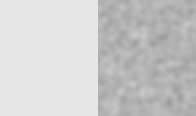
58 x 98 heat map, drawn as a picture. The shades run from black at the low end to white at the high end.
The table splits into one row of 2 panels. Panel 1,1: very high, flat. Panel 1,2: high, blotchy, faint in contrast.
